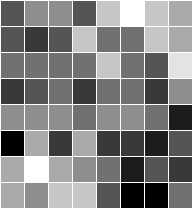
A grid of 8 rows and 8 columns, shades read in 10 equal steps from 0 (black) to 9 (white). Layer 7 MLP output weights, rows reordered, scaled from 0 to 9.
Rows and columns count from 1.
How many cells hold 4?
14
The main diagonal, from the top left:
3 2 4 2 5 2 3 4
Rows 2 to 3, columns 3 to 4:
3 7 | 4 4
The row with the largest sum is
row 1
